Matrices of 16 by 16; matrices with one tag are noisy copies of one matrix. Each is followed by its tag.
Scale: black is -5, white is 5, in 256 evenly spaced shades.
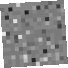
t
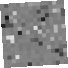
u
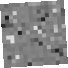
u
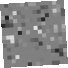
u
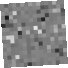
u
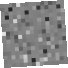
t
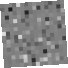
t
